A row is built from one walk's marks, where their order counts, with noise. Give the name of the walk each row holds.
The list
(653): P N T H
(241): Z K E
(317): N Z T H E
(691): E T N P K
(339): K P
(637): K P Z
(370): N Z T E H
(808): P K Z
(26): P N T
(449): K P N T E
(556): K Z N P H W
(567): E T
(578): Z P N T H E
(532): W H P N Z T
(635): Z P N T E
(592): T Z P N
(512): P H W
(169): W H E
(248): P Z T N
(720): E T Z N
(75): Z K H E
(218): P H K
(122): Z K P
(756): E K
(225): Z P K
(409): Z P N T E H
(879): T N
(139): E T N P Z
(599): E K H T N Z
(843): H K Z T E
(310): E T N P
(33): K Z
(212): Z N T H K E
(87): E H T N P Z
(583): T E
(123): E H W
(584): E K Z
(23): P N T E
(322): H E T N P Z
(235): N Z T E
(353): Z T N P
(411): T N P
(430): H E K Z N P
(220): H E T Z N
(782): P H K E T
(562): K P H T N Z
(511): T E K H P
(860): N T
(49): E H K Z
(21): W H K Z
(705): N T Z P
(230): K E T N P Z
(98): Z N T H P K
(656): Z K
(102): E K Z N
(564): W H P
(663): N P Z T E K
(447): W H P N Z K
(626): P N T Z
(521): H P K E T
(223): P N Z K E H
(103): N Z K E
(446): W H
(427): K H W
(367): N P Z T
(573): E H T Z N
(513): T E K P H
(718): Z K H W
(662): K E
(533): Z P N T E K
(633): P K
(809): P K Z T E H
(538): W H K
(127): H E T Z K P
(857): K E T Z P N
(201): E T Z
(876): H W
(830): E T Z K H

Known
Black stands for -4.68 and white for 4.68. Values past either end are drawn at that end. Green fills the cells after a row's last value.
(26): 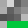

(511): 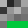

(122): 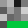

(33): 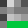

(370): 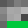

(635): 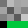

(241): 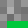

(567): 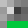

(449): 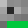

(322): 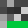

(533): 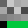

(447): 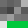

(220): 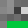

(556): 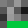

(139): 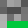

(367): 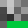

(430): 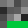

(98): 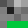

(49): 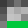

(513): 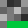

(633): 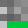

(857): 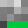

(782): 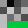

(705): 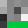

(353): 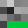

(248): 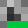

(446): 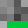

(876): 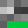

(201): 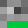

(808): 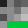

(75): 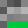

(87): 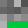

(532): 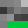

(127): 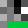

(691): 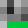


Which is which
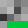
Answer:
(860)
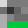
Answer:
(310)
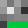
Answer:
(427)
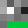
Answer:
(123)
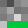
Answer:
(103)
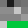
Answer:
(218)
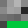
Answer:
(102)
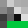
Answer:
(592)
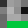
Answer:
(584)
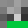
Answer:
(663)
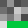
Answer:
(223)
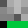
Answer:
(225)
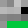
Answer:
(756)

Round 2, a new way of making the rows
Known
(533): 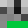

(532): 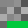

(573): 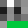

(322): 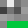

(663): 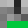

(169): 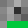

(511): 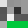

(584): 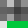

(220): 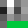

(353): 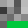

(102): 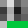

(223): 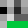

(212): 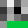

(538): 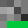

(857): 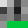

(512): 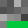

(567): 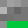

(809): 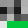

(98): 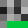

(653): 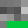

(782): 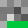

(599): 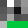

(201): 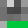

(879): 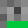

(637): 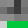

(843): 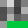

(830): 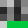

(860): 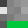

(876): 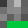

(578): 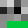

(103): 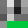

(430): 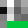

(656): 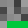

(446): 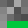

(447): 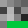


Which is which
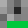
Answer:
(583)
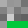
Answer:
(521)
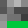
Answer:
(123)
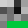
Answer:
(635)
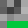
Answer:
(626)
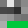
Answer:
(87)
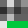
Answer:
(49)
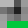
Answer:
(230)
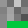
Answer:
(564)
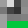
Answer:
(139)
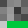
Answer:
(21)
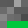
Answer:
(427)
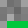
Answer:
(339)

